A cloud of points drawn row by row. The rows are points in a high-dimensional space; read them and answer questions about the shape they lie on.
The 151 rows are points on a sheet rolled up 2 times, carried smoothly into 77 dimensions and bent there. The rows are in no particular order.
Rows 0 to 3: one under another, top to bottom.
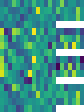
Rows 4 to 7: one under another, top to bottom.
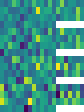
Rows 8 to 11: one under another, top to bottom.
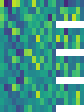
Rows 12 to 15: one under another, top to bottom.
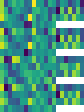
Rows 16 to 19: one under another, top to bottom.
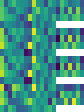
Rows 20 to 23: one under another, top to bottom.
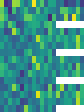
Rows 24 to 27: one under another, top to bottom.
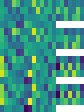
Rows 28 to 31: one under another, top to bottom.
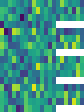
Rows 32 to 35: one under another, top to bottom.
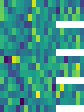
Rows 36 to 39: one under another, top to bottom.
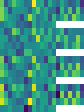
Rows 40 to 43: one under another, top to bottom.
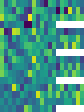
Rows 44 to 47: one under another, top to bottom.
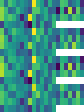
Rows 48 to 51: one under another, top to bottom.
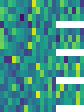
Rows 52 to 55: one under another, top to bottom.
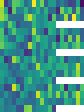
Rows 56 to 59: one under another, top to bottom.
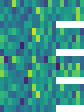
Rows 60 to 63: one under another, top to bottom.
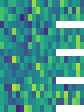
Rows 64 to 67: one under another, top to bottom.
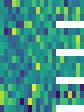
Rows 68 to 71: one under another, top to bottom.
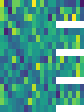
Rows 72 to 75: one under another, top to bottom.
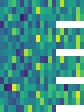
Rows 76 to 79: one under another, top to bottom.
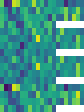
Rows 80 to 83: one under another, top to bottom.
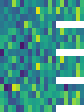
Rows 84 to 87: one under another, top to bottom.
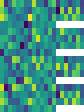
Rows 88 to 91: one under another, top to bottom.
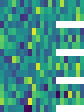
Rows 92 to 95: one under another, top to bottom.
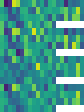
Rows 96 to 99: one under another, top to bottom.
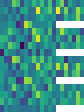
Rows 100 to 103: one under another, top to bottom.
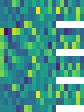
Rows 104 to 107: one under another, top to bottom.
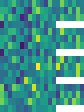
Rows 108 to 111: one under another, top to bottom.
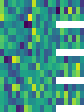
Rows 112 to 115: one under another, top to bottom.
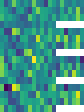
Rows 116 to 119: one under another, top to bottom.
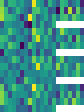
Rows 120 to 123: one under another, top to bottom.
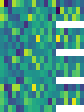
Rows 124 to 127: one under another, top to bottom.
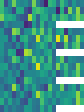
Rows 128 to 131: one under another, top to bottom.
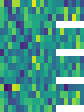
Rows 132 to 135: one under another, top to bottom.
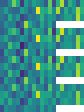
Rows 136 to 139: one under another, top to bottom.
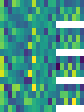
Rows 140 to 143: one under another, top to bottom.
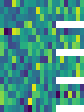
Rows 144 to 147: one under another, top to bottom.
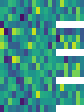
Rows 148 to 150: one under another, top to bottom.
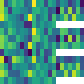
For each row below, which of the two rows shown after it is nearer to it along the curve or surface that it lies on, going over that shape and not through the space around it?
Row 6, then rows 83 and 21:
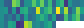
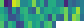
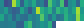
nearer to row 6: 83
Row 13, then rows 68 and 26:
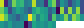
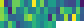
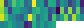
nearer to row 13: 26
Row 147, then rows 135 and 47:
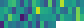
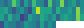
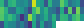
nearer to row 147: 47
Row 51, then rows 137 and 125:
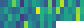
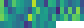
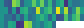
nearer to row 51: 125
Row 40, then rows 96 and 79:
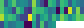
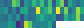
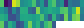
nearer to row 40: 79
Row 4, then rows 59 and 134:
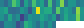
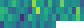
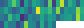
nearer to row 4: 59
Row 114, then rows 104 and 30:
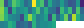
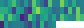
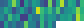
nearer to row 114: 104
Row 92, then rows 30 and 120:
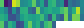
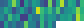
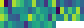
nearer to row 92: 120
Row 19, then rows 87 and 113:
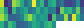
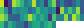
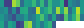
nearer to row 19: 87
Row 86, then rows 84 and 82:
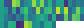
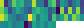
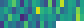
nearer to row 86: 82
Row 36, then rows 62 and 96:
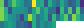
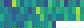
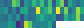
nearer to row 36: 62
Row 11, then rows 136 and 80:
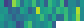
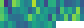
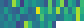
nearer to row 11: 136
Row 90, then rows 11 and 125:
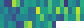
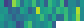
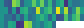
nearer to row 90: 125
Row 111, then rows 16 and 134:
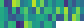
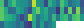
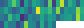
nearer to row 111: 134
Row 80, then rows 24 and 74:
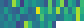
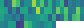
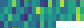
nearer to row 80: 74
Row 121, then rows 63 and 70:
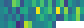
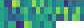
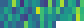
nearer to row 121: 63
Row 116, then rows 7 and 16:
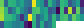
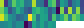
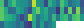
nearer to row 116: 7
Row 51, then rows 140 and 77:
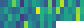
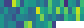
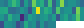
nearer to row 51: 140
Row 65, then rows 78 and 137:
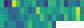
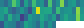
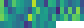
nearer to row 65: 78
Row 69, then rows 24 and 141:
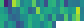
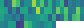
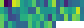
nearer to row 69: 24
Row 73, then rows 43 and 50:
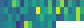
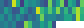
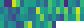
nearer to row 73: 43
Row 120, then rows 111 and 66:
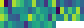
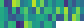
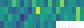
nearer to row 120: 111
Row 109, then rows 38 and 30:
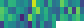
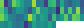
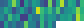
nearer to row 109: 38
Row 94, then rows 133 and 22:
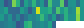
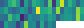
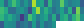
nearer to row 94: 22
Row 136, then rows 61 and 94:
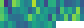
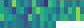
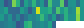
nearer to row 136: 94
